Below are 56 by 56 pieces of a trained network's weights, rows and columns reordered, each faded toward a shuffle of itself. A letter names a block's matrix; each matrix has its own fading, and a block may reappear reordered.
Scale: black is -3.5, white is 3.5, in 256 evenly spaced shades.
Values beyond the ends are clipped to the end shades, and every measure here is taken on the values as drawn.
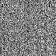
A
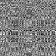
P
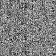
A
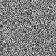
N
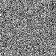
A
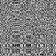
P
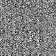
A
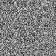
N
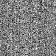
A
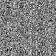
A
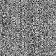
A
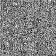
A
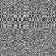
P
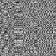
P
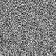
N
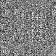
A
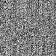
A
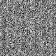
A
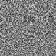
N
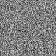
N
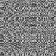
P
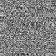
N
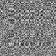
P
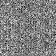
A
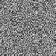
N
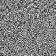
N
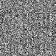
A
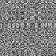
P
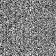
A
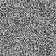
N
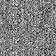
A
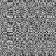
P
